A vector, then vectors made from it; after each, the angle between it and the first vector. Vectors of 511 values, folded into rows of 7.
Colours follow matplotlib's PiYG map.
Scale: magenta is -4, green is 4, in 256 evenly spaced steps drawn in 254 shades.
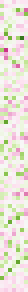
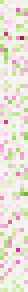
nearly opposite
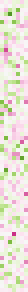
partly aligned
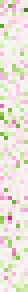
orthogonal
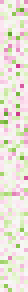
partly aligned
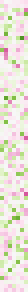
nearly parallel
